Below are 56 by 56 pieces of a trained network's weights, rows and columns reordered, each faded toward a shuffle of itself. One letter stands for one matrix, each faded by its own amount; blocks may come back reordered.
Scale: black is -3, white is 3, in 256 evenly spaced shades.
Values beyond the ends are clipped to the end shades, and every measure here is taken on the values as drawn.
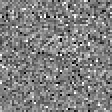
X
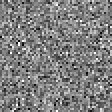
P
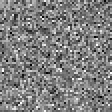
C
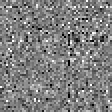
X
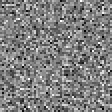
P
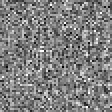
C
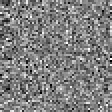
P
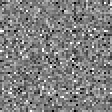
X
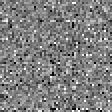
X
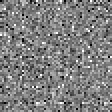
X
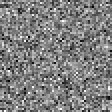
C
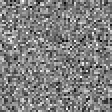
C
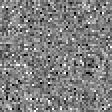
X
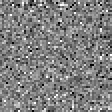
X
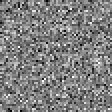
P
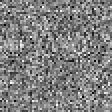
C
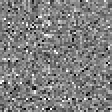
X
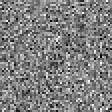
P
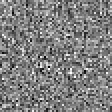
C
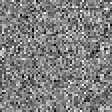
C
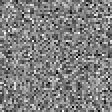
C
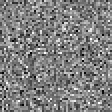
C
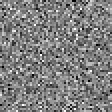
C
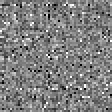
X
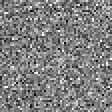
C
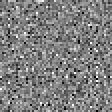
X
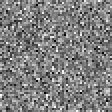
C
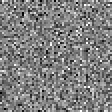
C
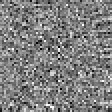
P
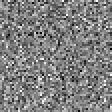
C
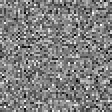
P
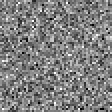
C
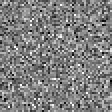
C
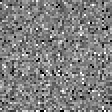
X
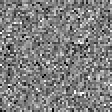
P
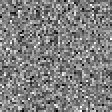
P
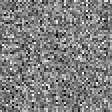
P
